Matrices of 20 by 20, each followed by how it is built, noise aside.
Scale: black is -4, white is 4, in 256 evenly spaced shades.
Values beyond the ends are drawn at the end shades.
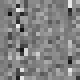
uneven columns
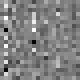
uneven columns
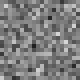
noise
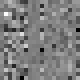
uneven columns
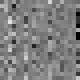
uneven columns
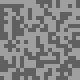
noise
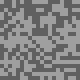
noise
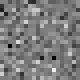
noise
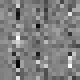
uneven columns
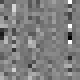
uneven columns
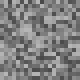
noise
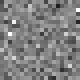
noise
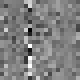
uneven columns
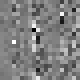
uneven columns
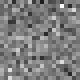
noise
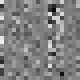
uneven columns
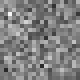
noise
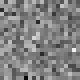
noise
